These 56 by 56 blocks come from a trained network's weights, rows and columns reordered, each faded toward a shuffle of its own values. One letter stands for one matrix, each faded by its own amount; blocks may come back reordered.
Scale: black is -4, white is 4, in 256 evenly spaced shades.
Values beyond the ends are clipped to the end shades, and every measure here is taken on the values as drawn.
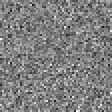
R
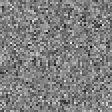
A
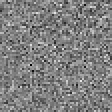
R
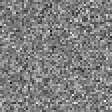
A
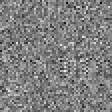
A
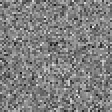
A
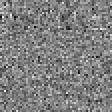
A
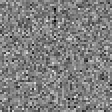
R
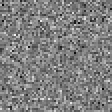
R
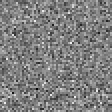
R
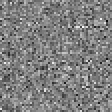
A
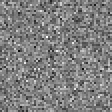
R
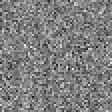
R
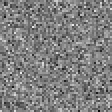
R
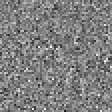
R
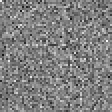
A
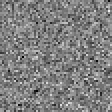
A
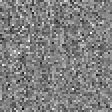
R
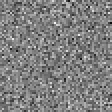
R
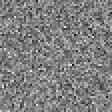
R
